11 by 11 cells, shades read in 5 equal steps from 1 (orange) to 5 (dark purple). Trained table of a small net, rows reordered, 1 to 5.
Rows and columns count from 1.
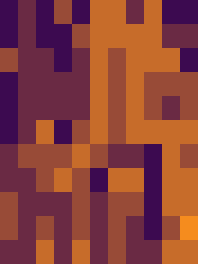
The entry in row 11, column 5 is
2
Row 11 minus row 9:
1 0 -2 0 -1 0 0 1 -1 0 0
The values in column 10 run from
2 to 5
